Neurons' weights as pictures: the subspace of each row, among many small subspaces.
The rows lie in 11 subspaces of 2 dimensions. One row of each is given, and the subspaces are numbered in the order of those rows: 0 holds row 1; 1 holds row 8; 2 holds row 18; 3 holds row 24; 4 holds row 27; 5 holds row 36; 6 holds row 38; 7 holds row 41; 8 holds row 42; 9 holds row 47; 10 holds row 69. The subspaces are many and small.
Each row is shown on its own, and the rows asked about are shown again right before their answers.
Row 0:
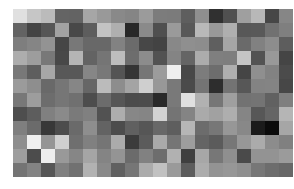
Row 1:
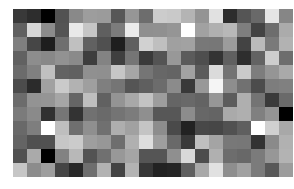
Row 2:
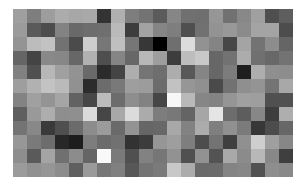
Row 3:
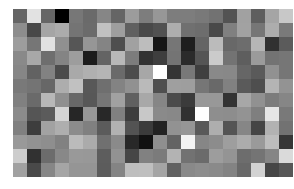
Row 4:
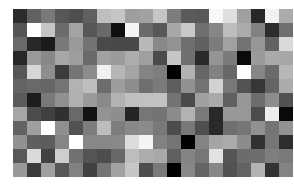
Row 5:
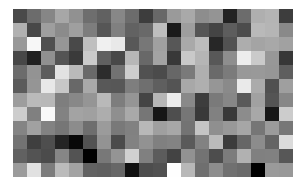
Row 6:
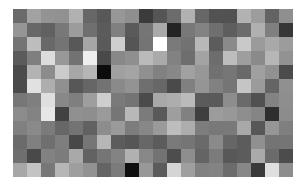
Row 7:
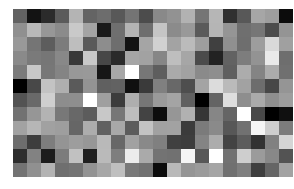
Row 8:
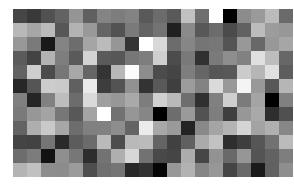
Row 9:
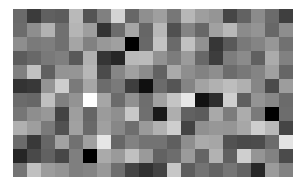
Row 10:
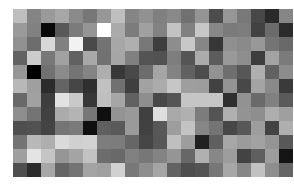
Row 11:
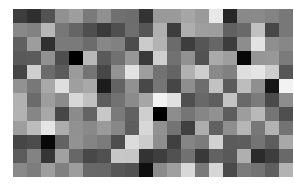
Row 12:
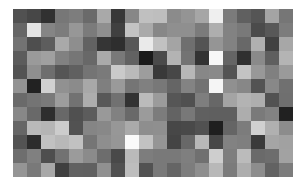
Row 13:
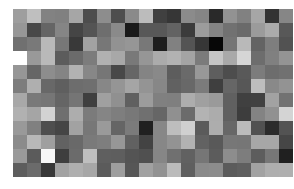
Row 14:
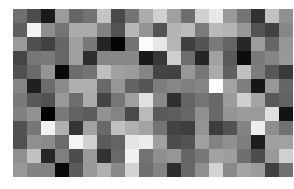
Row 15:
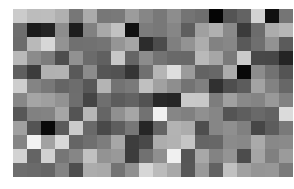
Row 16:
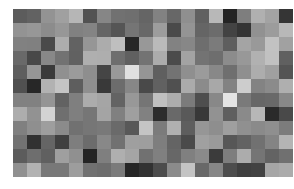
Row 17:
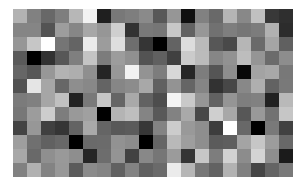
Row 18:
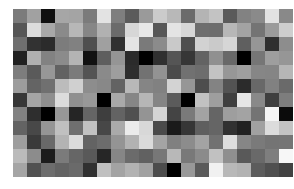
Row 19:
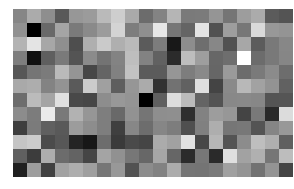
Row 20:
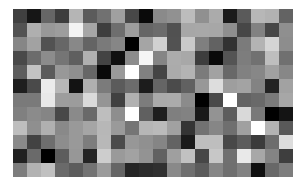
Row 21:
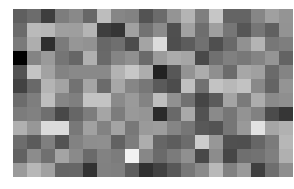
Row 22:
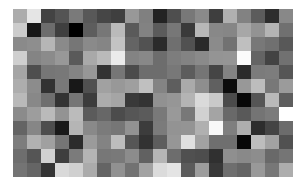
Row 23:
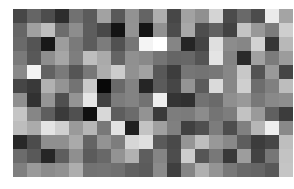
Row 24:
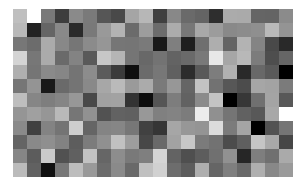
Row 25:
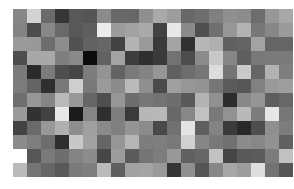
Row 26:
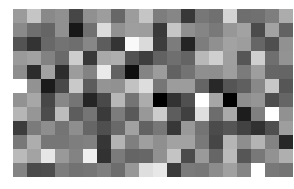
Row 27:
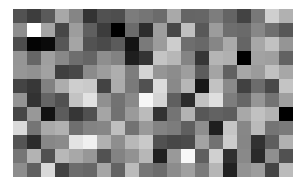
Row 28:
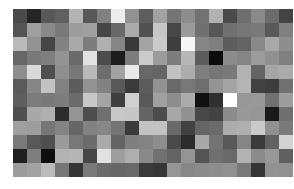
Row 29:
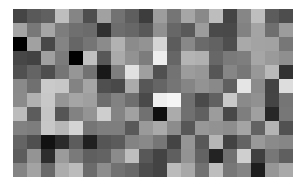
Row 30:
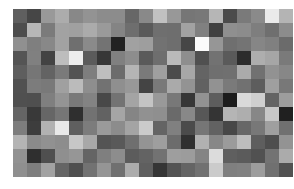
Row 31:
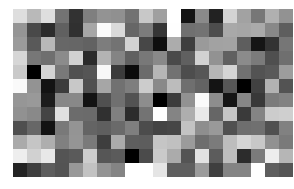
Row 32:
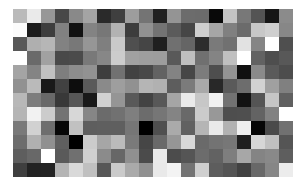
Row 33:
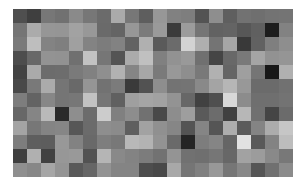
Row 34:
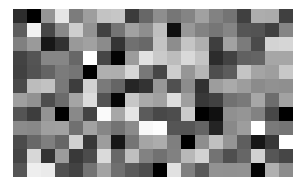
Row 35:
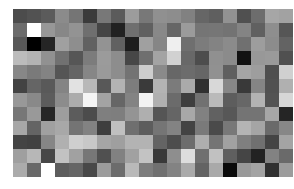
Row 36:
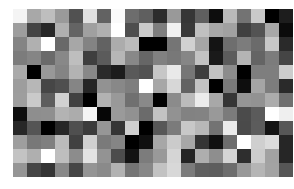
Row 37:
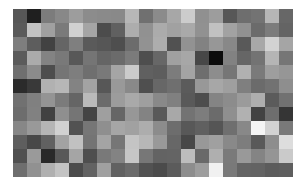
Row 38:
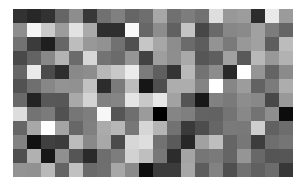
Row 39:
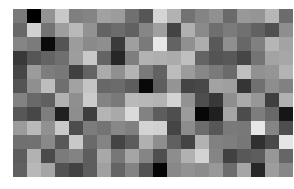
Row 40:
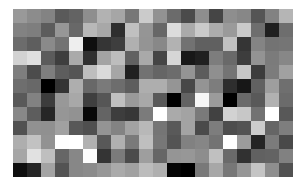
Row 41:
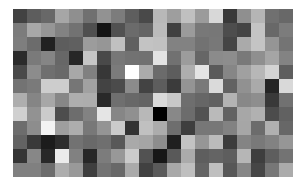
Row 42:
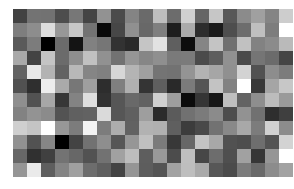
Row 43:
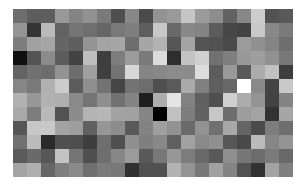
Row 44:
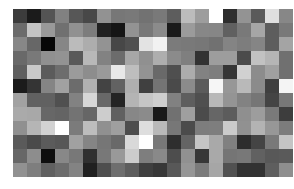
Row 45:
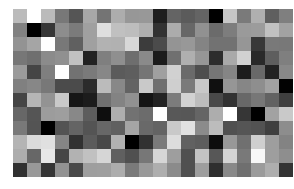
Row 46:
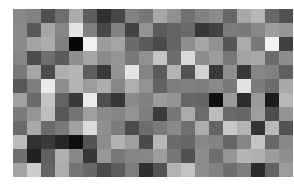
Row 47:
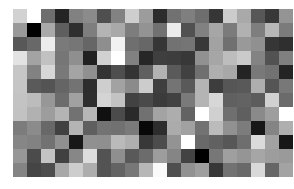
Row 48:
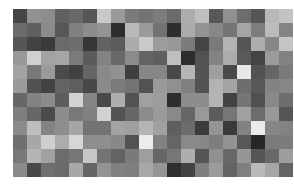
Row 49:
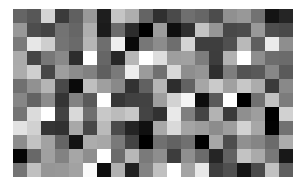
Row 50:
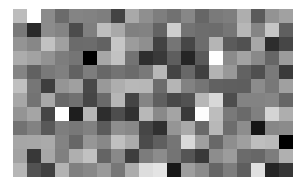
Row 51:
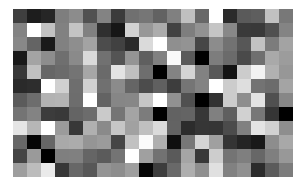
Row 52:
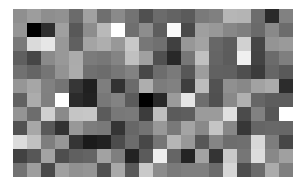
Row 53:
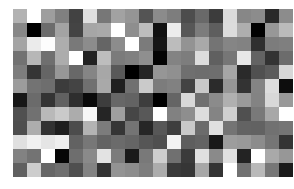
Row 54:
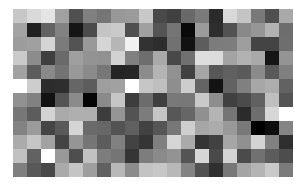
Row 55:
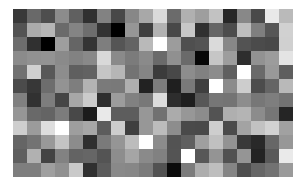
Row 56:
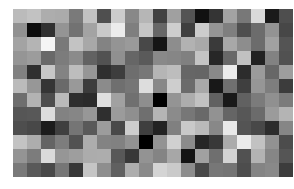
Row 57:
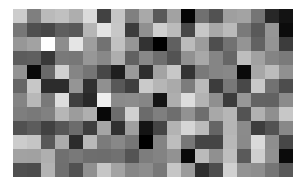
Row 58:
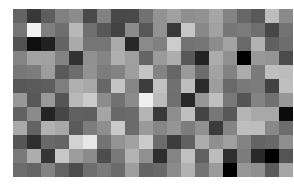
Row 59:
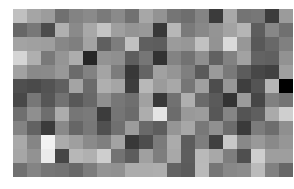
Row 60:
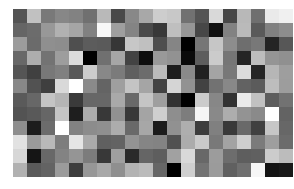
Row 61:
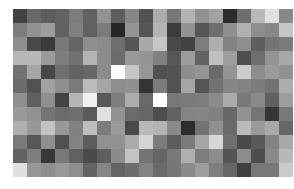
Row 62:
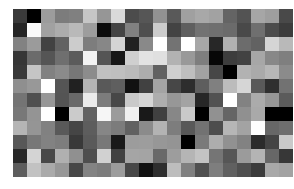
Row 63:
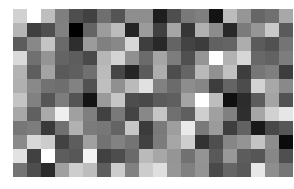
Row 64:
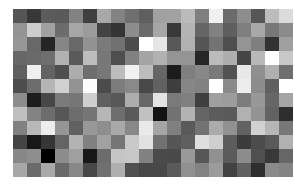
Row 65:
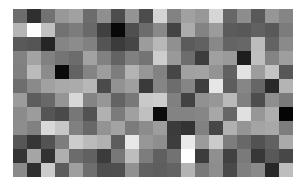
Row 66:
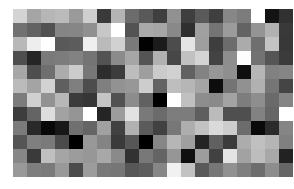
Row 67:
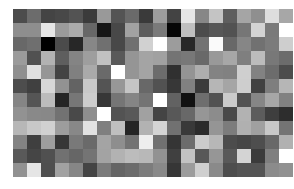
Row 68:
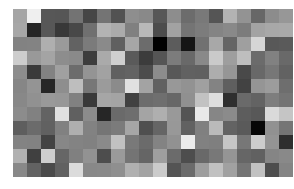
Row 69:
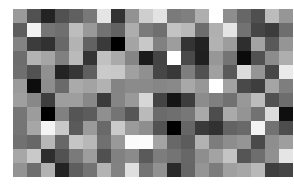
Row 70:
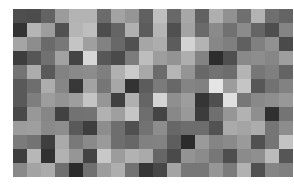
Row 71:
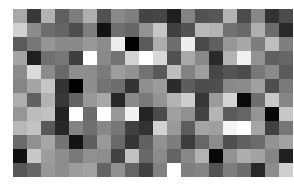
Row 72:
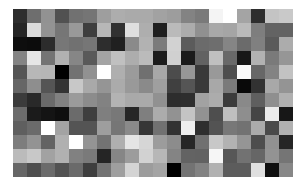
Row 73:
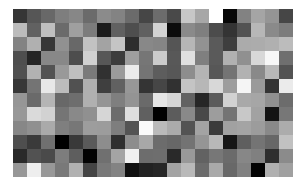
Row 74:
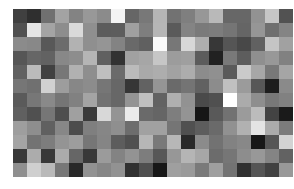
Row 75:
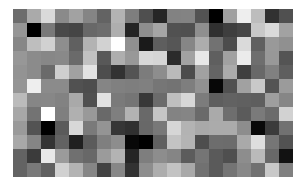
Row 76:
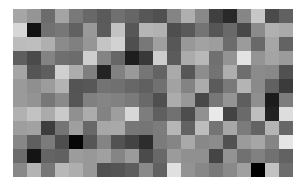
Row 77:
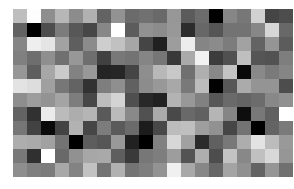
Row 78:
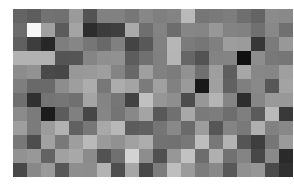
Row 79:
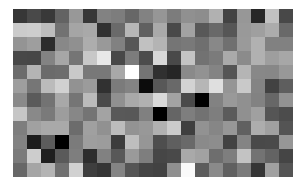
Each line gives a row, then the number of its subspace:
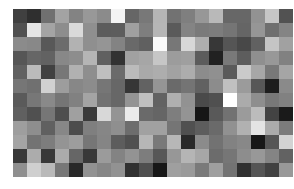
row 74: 3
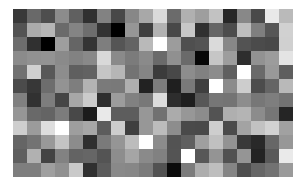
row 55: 5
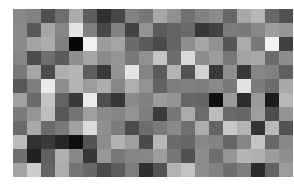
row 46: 8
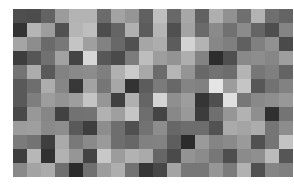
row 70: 2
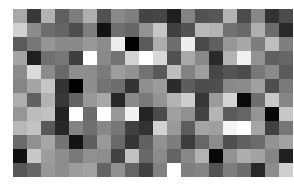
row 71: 3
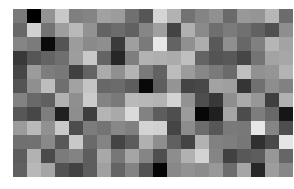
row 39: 9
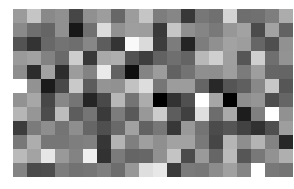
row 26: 0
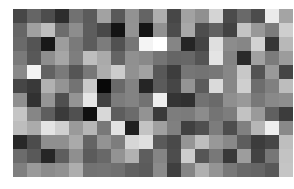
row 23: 5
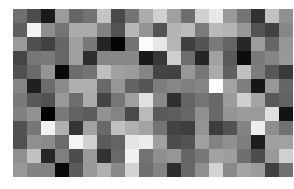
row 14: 10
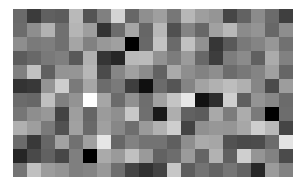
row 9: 0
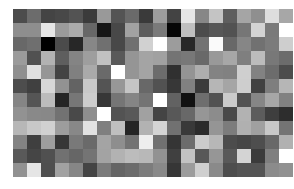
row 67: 8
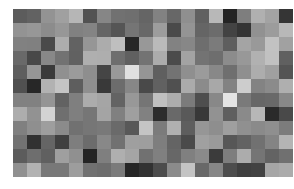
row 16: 1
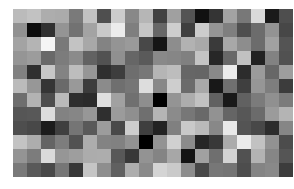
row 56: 5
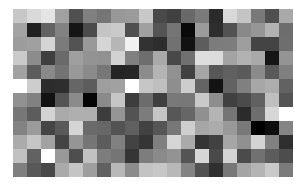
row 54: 0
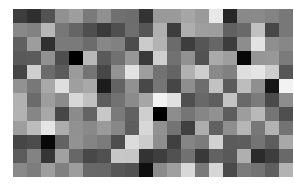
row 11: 7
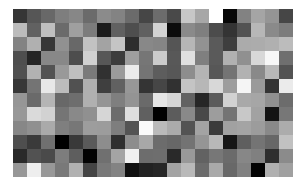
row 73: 1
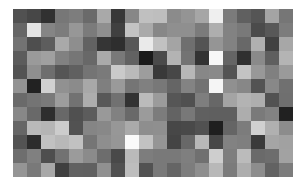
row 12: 10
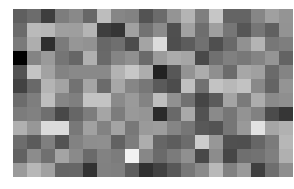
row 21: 10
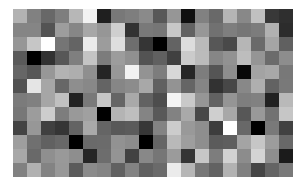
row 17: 8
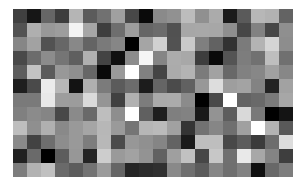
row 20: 0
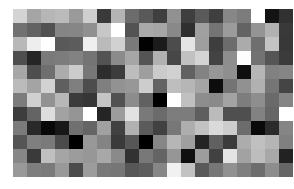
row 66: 5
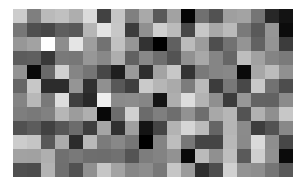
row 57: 8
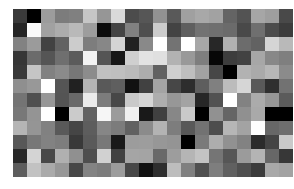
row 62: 3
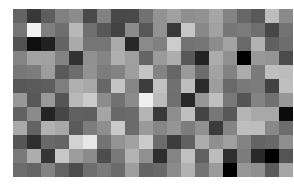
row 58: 4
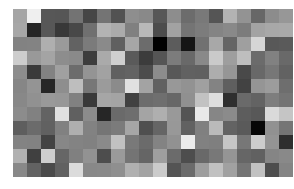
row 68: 3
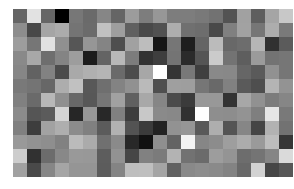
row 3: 9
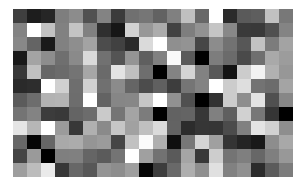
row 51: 10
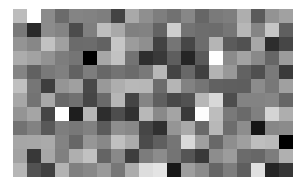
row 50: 9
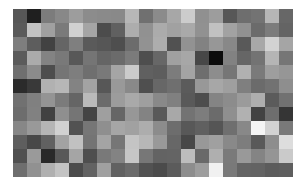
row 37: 0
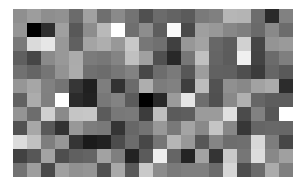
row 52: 4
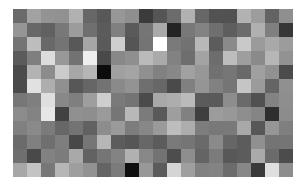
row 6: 10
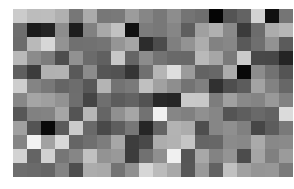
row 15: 6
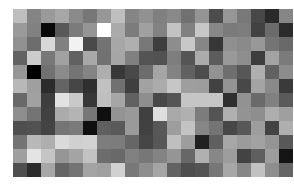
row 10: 8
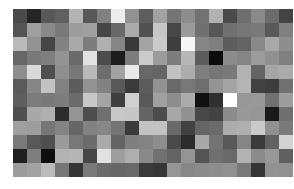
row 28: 2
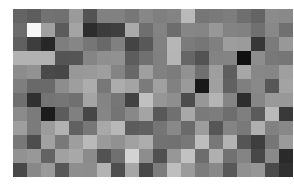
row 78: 4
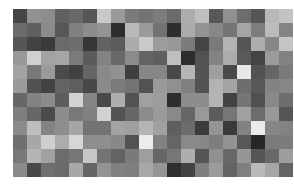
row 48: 8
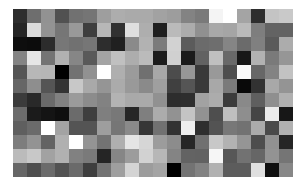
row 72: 6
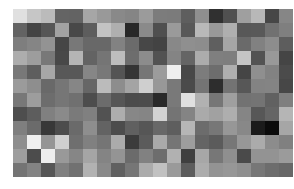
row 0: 6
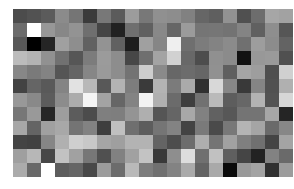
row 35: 4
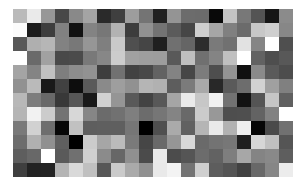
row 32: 3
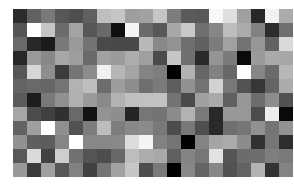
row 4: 6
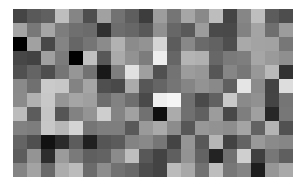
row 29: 7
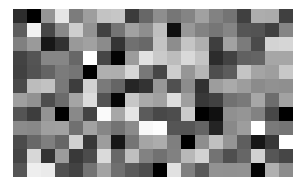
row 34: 9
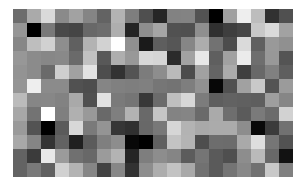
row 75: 10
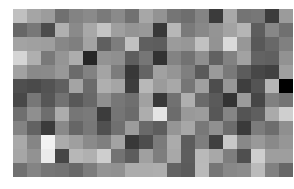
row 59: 7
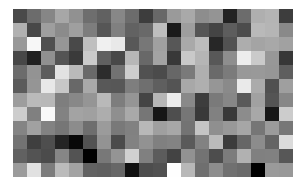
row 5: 1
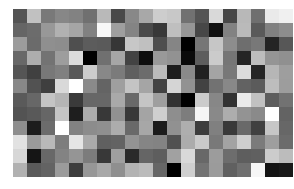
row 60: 9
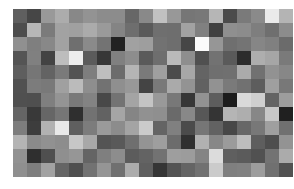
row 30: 9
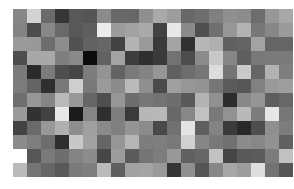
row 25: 3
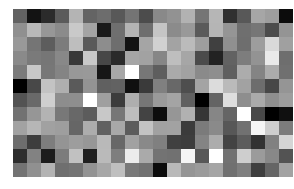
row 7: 0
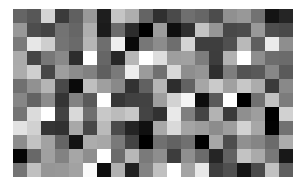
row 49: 2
